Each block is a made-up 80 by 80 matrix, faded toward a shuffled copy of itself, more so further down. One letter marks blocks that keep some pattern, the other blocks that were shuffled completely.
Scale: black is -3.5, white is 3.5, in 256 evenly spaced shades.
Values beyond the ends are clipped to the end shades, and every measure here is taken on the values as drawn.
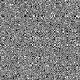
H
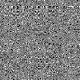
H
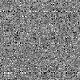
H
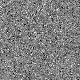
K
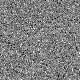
K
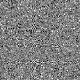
H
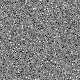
K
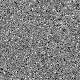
K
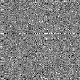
H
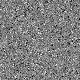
K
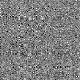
H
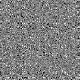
H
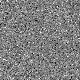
K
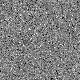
K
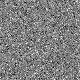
K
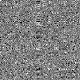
H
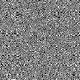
H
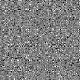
H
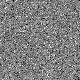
K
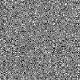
H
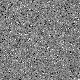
K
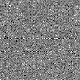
H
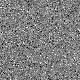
K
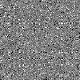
H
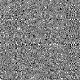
H
